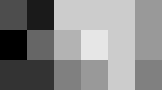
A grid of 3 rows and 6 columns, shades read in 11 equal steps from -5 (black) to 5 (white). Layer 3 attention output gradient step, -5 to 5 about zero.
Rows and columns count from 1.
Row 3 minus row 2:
2 -2 -2 -3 0 -1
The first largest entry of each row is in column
3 4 5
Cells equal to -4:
1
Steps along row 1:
down up same same down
